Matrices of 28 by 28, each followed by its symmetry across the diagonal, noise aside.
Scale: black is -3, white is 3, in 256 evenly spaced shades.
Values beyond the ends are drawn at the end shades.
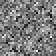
symmetric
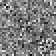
symmetric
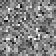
symmetric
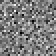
symmetric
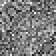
symmetric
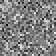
symmetric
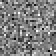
antisymmetric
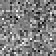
antisymmetric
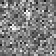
symmetric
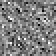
antisymmetric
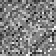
symmetric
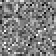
antisymmetric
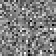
antisymmetric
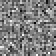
antisymmetric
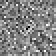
symmetric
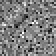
symmetric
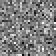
antisymmetric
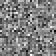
antisymmetric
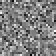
antisymmetric
